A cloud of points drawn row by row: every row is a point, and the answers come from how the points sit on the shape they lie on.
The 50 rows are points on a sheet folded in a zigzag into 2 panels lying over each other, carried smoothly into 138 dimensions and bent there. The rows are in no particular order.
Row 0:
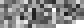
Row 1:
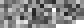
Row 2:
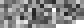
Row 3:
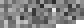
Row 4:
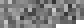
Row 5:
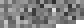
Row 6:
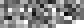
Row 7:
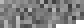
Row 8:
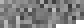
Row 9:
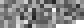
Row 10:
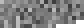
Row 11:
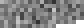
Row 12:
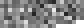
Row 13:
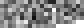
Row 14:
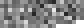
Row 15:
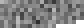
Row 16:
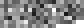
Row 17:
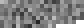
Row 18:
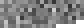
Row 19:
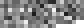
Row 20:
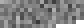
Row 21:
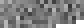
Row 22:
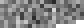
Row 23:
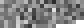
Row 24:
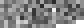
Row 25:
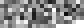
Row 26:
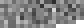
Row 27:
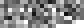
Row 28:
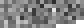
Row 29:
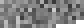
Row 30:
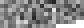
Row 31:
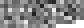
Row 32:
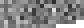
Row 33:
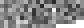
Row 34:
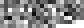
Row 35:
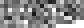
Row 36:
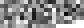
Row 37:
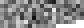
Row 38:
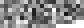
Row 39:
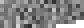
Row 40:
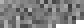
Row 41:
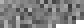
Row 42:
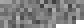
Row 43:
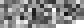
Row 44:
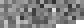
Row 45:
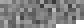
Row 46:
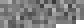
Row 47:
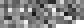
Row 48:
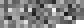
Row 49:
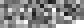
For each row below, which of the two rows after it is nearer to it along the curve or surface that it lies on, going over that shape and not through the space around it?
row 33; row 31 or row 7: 7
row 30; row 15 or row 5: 15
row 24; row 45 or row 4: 4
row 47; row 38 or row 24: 38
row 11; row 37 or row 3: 37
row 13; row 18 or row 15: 15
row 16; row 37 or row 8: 8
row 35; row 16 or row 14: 14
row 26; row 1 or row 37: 37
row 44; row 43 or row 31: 43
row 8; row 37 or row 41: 41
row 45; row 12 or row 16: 12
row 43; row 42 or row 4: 4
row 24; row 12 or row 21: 21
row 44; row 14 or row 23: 23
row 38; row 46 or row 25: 25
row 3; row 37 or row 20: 37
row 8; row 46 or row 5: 5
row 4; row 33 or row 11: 33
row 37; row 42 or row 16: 42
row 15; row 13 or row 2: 13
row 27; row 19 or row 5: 19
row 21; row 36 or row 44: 44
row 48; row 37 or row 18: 18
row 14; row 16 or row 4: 16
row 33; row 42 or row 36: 36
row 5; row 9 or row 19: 9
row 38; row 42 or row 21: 21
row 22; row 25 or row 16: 25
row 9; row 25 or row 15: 25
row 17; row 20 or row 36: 20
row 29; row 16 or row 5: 5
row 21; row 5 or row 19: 5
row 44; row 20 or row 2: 2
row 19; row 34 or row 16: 34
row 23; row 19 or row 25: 25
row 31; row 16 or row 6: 6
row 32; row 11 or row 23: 23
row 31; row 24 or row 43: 43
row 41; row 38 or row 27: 38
